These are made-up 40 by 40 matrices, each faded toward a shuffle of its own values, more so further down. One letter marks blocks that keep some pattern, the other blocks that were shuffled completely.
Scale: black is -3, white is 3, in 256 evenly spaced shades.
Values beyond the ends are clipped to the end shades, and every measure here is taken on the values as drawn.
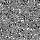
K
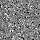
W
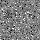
W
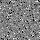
W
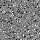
K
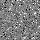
W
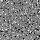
K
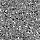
W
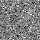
W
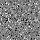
K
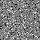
W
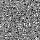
W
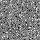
W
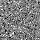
W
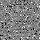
K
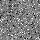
W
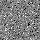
W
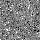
W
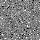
K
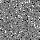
W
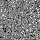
W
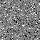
W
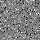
W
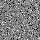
W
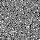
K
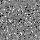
K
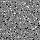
K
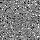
W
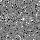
W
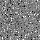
K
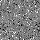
W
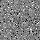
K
